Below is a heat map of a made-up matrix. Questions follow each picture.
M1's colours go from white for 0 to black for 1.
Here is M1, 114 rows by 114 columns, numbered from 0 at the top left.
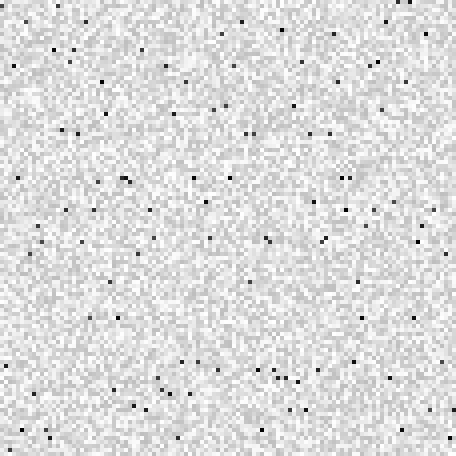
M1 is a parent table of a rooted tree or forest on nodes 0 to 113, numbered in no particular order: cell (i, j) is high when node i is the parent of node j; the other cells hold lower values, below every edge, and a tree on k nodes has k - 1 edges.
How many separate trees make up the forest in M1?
3
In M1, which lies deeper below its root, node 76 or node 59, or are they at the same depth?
node 76
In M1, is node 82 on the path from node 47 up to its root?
no
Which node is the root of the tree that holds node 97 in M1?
59
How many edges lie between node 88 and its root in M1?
6
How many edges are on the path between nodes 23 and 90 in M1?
5
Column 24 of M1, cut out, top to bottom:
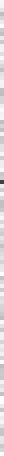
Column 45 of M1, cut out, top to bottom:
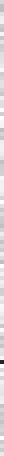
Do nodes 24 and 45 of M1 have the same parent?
no
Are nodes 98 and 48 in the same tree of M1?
no
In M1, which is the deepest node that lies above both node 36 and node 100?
102
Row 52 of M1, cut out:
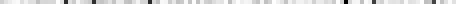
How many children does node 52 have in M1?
6
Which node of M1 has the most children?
44
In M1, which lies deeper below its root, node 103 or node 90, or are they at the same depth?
the same depth
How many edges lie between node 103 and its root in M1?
5
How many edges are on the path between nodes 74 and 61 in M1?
7
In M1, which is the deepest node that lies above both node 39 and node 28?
94
